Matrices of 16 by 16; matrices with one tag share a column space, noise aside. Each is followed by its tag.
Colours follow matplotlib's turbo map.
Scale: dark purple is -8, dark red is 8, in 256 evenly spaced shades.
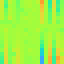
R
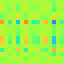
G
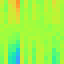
R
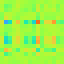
G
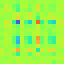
G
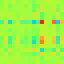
G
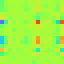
G
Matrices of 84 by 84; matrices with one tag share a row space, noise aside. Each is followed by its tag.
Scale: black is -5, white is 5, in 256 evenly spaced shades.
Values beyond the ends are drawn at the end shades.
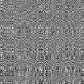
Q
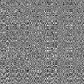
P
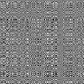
P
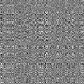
Q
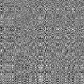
Q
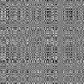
P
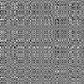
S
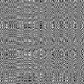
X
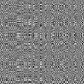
X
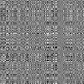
P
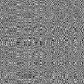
X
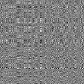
X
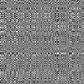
S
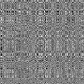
Q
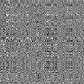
P
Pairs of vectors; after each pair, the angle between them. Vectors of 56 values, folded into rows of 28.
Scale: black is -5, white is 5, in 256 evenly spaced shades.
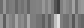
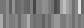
partly aligned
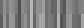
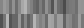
orthogonal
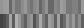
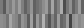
orthogonal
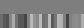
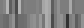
partly aligned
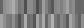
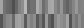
nearly opposite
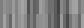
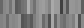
orthogonal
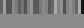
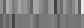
nearly opposite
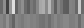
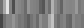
partly opposed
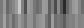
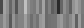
orthogonal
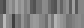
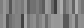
orthogonal
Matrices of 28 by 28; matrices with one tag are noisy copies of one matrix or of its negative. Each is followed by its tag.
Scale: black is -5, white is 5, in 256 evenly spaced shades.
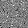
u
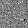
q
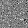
q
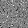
u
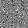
u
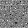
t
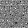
t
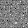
t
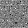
t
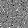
u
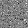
q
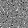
u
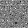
t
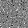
u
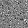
q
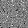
u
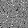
u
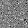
q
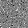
u
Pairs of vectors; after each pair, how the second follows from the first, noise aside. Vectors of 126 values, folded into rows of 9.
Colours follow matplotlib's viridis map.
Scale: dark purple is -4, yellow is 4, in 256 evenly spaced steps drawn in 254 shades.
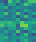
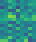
reversed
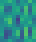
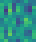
reversed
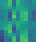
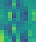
negated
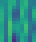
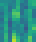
negated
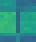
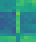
negated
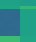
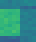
negated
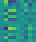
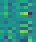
reversed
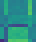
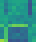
negated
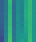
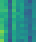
negated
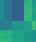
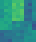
negated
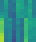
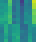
reversed
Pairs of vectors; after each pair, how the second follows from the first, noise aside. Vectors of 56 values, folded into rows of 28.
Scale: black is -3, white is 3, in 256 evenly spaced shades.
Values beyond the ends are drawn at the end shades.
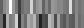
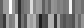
copied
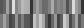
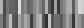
shuffled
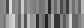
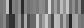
negated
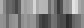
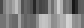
negated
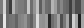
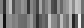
negated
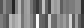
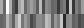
shuffled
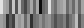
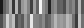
negated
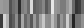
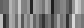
negated
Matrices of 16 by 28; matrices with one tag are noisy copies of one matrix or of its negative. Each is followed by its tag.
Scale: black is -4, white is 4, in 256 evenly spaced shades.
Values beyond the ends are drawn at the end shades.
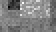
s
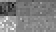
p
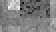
s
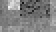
s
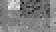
s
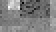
s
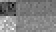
p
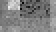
s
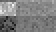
p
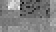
s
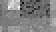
s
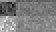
p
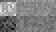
p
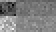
p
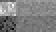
p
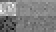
p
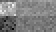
p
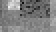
s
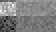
p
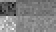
p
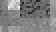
s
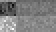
p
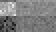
p
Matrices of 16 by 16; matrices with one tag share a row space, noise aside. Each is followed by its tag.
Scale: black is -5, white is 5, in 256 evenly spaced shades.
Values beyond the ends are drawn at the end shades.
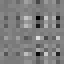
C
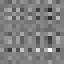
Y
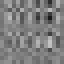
Y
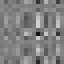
C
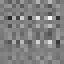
Y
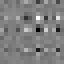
C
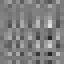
Y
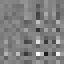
C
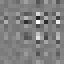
C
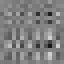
Y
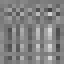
Y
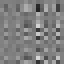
C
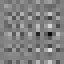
Y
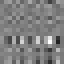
Y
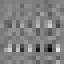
Y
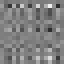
Y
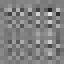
Y
